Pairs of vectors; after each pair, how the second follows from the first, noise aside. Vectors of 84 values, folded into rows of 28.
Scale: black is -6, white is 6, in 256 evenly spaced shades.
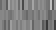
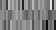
scaled up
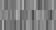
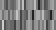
scaled up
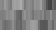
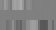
partly zeroed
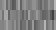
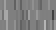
partly zeroed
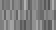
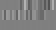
partly zeroed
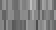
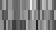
scaled up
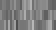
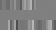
partly zeroed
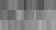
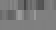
partly zeroed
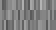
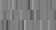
partly zeroed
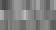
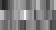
scaled up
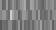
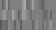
partly zeroed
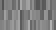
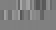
partly zeroed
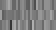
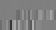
partly zeroed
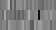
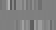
partly zeroed
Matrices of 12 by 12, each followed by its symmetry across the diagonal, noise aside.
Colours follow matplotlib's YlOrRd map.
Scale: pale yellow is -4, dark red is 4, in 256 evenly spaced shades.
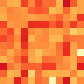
symmetric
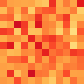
neither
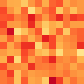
antisymmetric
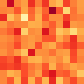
neither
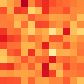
neither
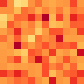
symmetric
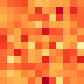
antisymmetric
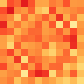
symmetric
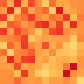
symmetric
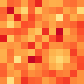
symmetric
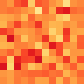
antisymmetric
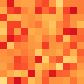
neither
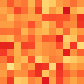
antisymmetric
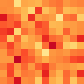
antisymmetric
